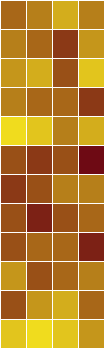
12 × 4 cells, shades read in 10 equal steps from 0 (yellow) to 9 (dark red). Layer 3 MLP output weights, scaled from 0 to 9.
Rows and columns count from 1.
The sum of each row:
15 19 12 21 7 28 21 25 24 18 16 5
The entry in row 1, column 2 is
4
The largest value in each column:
7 8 7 9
